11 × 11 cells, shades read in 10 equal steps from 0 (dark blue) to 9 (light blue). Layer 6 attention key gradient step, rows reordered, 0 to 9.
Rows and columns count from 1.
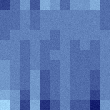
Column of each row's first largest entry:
5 3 3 2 1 1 1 1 1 1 1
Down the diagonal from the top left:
2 4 5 5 4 5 5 4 4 2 6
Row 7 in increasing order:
4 4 4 4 4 4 5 5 5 5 6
